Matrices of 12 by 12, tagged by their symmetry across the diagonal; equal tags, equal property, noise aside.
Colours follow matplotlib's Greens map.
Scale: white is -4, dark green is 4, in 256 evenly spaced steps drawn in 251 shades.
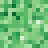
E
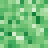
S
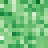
S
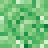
E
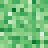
S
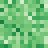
S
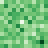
E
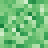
S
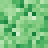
E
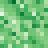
S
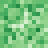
E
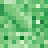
S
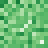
E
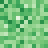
E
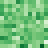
S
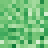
S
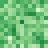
E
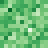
E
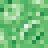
E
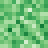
S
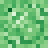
E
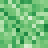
S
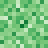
E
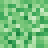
S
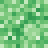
E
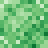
E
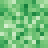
S
